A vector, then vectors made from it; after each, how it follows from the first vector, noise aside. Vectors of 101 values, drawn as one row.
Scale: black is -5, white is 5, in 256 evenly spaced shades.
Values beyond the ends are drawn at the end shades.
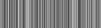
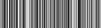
scaled up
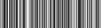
scaled up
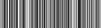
scaled up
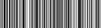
scaled up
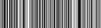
scaled up
